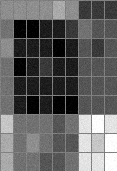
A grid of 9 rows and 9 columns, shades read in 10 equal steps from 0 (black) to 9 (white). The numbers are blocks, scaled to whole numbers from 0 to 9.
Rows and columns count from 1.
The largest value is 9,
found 3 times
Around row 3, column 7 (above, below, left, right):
4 3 1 2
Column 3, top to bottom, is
5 0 1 1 1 0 4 5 4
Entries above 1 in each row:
9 5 4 5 4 4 9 9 9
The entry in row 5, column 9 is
3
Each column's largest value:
7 5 5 5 6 5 8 9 9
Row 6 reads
4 1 0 1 0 0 3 3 3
